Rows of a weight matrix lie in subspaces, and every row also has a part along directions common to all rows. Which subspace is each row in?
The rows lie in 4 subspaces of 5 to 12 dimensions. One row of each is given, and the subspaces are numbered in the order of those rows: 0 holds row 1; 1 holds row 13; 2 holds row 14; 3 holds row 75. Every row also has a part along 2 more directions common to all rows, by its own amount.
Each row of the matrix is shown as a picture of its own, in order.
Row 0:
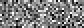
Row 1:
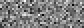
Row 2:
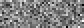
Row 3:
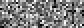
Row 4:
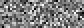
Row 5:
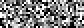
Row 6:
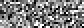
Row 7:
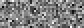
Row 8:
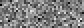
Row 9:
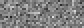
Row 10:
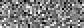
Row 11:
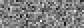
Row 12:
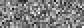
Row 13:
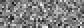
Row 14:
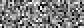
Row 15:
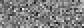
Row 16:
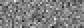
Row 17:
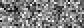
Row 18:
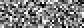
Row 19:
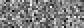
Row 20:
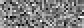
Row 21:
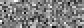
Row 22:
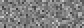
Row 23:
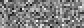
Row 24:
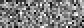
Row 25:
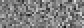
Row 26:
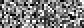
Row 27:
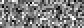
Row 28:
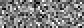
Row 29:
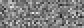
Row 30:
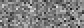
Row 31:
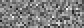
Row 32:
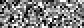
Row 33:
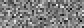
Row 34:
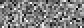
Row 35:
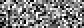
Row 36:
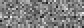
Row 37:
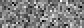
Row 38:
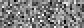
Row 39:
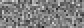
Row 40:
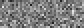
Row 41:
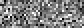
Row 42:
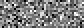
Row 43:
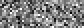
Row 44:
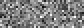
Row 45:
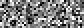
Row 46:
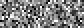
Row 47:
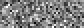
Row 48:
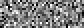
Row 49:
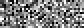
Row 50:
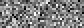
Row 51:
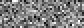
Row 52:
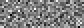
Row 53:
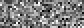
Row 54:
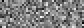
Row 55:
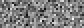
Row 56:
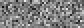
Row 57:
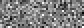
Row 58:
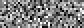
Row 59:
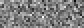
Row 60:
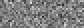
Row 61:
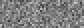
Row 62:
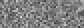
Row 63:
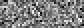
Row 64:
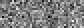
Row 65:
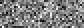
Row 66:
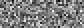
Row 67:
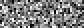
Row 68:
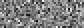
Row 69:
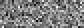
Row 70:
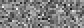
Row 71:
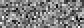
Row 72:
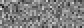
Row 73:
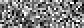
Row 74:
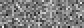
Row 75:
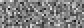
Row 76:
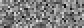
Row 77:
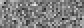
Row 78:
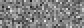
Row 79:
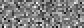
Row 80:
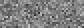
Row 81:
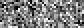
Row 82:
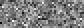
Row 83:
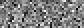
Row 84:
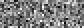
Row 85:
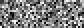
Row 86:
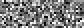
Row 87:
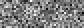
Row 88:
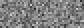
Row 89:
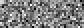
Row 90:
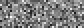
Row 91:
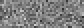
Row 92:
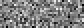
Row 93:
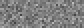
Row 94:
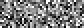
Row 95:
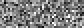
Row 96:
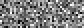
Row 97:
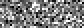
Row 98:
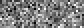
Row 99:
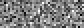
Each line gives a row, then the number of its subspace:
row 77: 3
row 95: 1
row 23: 0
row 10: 0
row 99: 1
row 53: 3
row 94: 1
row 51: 3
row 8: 3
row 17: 3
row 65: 2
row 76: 3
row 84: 3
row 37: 1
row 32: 1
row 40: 0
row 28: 2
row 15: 0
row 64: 3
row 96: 3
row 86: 1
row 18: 1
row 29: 0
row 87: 1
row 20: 0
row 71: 0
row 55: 1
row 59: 2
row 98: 3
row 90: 3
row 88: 1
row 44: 2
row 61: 2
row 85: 0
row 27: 3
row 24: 1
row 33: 0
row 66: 0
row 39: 0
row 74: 2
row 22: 2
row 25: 2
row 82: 3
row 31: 0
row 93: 0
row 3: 0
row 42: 1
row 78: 3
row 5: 2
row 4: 1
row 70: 3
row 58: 1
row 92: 1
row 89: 1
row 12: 0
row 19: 3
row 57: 2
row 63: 0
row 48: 1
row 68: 2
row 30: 3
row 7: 0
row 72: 3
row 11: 0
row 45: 0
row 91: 0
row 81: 3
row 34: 1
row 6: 0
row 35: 0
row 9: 0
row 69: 2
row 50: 0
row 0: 1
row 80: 0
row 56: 3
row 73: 1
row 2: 1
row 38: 3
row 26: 1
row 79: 2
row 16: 3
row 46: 2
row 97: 0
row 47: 3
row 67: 3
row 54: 2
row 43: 3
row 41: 0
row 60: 0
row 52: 1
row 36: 2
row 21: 3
